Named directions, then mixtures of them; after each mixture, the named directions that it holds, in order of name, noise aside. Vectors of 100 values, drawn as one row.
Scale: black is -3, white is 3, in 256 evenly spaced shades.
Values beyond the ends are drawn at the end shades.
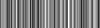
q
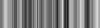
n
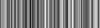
n, q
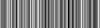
q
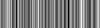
n, q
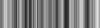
n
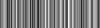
q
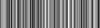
q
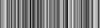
n, q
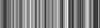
n, q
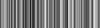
n, q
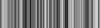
n, q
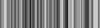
n, q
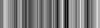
n
